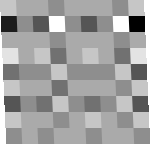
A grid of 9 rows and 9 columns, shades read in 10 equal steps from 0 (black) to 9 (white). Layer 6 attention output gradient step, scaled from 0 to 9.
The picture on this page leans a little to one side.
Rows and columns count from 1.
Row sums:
54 40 52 56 46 53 43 55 50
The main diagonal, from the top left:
7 5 6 4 5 6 5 5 5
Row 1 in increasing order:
5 5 6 6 6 6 6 7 7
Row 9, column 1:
5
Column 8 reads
5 9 5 4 7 5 7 5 6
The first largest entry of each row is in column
1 4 1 1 4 1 4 1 2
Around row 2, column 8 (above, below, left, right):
5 5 5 0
